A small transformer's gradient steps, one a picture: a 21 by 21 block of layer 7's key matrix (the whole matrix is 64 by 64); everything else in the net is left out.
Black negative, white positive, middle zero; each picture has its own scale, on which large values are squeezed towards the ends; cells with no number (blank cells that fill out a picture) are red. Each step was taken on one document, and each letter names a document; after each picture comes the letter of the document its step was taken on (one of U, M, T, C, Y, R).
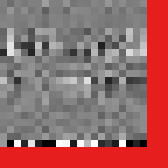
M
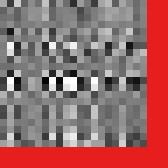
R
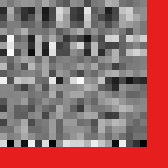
M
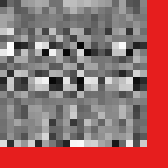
R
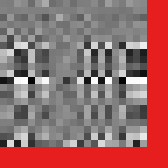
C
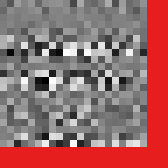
R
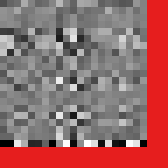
R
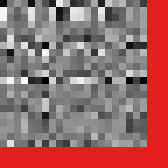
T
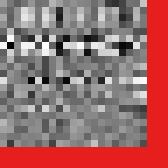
T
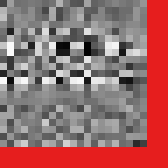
T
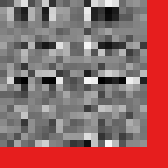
T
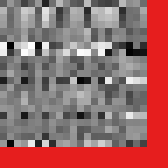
M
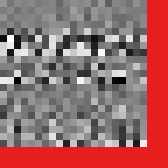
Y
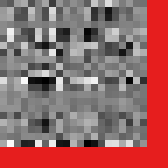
T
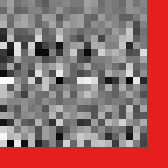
C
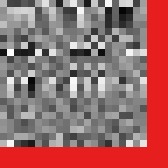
M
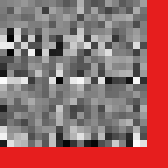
C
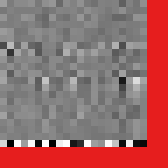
Y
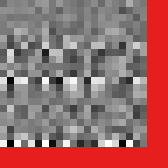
C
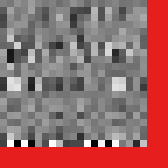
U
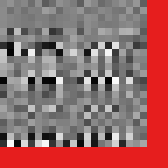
C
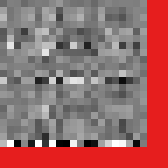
Y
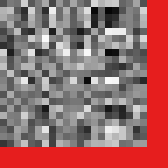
T
